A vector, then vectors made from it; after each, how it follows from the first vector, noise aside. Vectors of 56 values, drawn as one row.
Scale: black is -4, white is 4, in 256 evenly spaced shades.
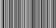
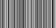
reversed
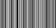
wrapped around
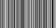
reversed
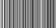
sign-scrambled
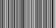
reversed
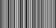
wrapped around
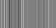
partly zeroed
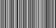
wrapped around
